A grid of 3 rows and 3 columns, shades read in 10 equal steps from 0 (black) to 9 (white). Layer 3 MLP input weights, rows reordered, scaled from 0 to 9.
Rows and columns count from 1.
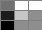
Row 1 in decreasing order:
9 9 4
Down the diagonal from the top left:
4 7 5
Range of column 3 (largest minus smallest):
4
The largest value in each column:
4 9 9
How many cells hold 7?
1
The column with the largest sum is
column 2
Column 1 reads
4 1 0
